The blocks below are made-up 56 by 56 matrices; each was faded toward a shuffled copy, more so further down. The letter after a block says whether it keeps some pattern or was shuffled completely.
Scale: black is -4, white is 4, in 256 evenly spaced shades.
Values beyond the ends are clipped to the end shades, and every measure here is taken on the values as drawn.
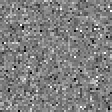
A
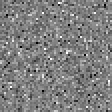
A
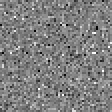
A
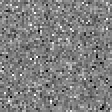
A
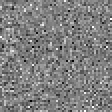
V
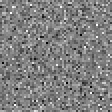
V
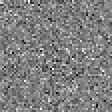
V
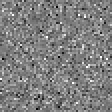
A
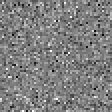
A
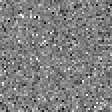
V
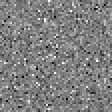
A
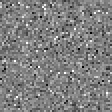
A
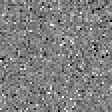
V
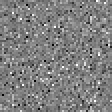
V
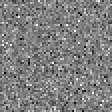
A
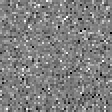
V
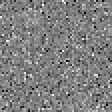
V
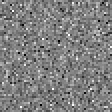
V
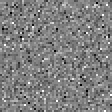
A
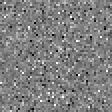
A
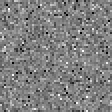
A
